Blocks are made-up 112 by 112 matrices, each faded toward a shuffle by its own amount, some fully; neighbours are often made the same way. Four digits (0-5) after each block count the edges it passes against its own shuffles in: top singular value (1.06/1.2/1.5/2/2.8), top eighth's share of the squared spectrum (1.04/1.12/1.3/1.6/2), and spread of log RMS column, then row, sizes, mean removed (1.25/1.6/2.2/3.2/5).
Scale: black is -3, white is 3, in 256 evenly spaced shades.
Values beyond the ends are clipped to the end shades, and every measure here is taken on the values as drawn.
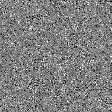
3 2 1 1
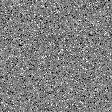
2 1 0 0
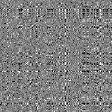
5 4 3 3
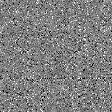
4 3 2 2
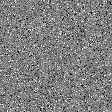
1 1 0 0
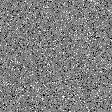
2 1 0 0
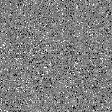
3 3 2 2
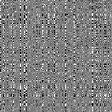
5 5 4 3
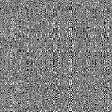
4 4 3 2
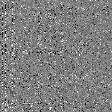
2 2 3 2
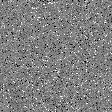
0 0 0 0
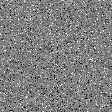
1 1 1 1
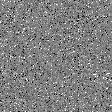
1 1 1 0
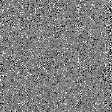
2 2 3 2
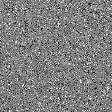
1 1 2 1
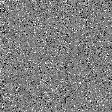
1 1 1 1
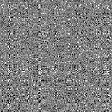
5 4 3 3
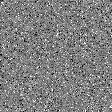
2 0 0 0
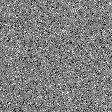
2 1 0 0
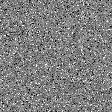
1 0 0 0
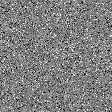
1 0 0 0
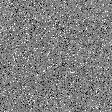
0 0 0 0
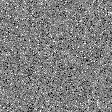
0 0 0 0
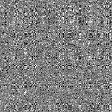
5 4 3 3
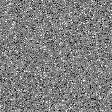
2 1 0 0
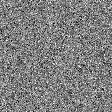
0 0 0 0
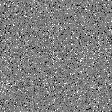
3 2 1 0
